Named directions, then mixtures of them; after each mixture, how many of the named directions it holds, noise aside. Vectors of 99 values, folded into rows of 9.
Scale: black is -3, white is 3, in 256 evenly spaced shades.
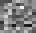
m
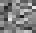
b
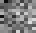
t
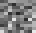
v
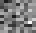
two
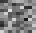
two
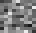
two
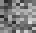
two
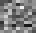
one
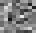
one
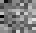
one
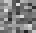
three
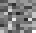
one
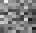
two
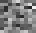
three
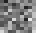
two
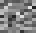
three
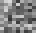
three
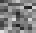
three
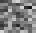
three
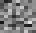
two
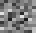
three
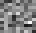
three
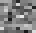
two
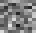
two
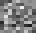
one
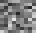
two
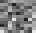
one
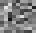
one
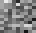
three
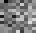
one
